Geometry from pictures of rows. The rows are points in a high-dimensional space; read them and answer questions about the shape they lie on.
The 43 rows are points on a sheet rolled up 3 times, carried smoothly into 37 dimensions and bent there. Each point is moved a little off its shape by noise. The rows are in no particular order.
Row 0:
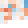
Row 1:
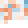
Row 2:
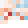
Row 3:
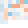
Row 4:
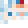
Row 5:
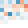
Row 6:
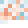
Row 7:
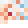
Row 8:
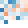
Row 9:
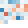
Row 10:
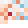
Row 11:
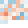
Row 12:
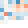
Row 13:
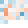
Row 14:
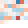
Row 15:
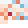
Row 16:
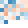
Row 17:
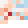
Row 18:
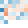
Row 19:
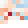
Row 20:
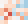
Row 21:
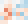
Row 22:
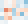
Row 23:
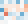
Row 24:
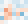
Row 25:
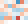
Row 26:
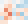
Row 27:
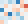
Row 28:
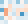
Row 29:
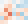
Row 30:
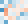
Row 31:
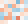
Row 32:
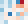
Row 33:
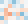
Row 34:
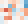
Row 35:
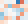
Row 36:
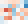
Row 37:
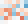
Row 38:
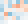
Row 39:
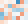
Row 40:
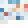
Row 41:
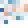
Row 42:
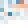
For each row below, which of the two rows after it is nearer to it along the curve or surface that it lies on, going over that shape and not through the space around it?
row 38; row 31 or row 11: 11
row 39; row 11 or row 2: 2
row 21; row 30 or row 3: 30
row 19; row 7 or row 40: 7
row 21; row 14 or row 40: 40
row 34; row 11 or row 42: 11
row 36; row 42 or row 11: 11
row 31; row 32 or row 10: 32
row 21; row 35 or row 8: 8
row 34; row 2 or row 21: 2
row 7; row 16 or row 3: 16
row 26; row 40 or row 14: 40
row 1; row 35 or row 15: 35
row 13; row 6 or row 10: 6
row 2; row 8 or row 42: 8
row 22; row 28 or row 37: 28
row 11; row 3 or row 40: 40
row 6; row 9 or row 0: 9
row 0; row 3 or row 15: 15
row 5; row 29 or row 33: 33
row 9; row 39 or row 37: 39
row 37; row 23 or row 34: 34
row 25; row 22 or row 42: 42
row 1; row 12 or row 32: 32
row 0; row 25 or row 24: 25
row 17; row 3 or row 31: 31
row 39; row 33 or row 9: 9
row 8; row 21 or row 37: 21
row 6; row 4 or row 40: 40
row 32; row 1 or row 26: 1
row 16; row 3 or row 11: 11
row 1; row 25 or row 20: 25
